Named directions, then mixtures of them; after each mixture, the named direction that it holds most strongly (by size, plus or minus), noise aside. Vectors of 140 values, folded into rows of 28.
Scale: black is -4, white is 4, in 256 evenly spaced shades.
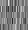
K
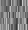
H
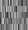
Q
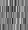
K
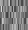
Q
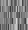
H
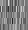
K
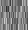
H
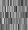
Q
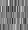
K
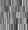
H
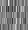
K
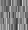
H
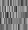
Q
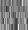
H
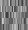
Q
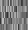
Q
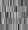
Q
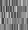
Q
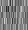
K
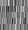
K
